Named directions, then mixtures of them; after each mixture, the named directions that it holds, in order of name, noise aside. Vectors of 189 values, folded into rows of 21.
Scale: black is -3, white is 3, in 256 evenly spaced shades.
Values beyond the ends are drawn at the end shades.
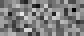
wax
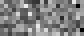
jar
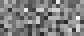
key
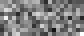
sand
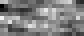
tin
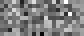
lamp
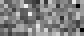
jar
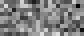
jar, lamp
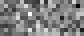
jar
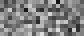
key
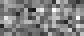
key, sand, tin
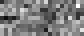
jar, sand, tin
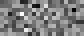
wax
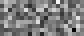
key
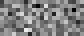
wax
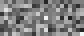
jar, sand, wax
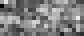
key, tin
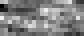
tin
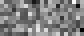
jar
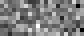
jar
